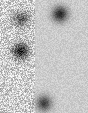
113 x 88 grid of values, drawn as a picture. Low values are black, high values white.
Seam: vertical, 40% of the way across, the right part calmer. Slope: none. Histogram: skewed, a long tail of low values. Dips: four.
